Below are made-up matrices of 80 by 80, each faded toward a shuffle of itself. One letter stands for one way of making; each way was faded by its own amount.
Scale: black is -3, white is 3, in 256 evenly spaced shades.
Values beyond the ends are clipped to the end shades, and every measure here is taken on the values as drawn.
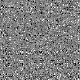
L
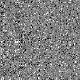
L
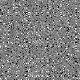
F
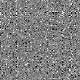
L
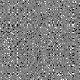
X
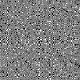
X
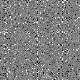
F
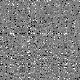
F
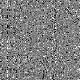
L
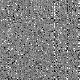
L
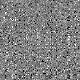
L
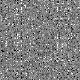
L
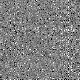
L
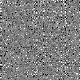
L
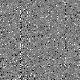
L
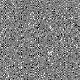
X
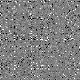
F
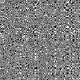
X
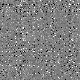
F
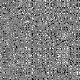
X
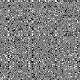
X
